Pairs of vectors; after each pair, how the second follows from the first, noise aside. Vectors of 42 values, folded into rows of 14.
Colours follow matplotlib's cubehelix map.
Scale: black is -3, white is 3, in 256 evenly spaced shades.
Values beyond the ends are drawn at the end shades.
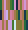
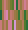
shrunk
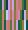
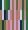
reversed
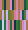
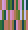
reversed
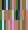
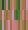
shrunk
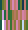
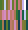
reversed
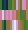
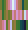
reversed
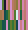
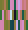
shuffled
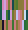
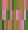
shrunk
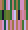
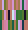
reversed
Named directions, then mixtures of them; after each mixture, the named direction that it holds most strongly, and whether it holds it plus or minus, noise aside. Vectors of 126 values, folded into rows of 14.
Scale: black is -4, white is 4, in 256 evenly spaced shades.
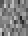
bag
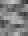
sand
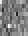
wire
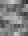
sand, plus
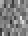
bag, minus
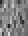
bag, plus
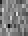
wire, minus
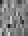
wire, minus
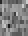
wire, minus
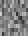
bag, plus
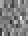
bag, minus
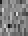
wire, minus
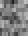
sand, minus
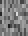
wire, minus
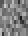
bag, plus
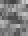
sand, minus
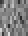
bag, plus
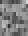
sand, minus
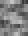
sand, plus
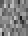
bag, plus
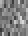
bag, minus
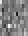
wire, plus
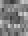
sand, minus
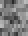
sand, minus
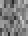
bag, minus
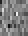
wire, minus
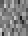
bag, plus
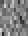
bag, plus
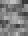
sand, plus
